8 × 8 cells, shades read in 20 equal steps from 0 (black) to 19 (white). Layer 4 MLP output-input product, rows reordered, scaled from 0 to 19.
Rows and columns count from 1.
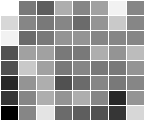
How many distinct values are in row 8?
8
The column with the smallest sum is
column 1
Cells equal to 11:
8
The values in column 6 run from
6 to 13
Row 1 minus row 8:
19 -1 -10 5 3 6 14 -6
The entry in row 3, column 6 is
10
